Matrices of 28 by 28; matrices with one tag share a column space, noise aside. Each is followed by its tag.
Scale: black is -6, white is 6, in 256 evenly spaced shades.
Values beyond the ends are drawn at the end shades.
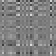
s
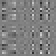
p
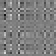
p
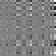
s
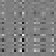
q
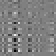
q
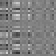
p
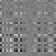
q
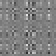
p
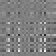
q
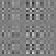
p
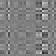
p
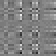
p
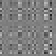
p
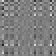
s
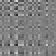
s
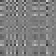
s
